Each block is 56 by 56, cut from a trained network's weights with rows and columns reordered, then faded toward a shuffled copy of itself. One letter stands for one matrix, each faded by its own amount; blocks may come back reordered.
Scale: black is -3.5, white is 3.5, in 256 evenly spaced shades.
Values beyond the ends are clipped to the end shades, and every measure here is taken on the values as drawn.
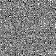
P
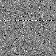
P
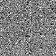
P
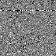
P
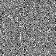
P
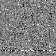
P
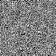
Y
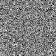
Y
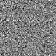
Y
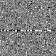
P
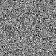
Y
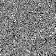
P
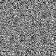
Y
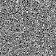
P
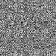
Y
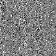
P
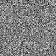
Y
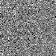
P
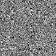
P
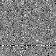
P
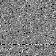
P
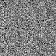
Y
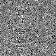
P
